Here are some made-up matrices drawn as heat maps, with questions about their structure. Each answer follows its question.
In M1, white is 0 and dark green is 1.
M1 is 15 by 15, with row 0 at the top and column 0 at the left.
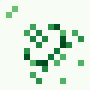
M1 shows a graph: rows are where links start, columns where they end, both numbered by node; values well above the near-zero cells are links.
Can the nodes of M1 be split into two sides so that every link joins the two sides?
no
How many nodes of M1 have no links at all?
3
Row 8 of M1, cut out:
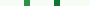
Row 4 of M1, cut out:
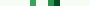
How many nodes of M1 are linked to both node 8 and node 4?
1
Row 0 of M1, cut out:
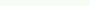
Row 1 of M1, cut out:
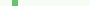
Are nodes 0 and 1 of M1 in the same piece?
no
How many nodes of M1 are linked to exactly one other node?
4
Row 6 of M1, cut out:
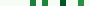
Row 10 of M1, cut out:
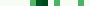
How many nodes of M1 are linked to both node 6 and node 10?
3
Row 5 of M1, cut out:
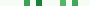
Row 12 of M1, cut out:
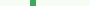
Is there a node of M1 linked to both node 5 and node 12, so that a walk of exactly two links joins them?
no
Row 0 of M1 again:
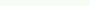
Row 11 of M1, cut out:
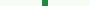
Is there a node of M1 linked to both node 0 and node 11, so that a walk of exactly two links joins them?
no
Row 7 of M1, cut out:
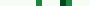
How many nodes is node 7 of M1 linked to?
3
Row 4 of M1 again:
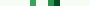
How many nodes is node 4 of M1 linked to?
3
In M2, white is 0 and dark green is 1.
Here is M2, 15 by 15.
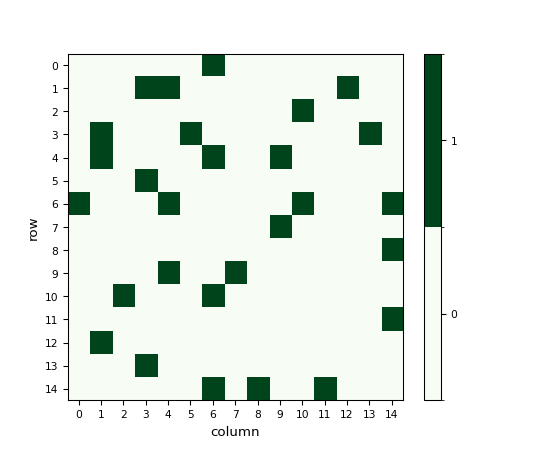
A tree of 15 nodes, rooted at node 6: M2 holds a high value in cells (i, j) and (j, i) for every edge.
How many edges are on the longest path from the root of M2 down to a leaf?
4
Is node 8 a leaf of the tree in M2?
yes
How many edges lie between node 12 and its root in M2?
3
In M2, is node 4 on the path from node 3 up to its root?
yes
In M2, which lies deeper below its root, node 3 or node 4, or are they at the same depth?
node 3
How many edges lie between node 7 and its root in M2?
3
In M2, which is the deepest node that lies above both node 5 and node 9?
4
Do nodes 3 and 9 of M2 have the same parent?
no
